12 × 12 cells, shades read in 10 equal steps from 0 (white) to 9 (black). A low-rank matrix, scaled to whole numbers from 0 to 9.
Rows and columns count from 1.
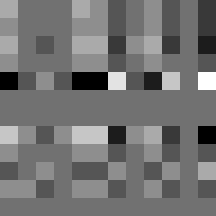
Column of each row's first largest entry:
12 12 12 7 1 1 1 12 7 1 3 1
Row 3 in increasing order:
3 3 3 3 4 5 5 5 6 7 7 8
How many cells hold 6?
22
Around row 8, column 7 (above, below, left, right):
5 6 2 4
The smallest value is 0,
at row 5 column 12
